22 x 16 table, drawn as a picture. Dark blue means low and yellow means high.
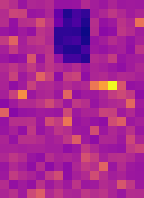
Overall the values sit about 40% of the way up the scale. The distribution is heavy-tailed on both sides. An odd patch, lower than its surroundings, sits in the top middle. The ninth with the lowest average is the top middle.
